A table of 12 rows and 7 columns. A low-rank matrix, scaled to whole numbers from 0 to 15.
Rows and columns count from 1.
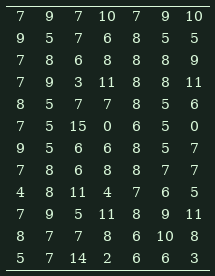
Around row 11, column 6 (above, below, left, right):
9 6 6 8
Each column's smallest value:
4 5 3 0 6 5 0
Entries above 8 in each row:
4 1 1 3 0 1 1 0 1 4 1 1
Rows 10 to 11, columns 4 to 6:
11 8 9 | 8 6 10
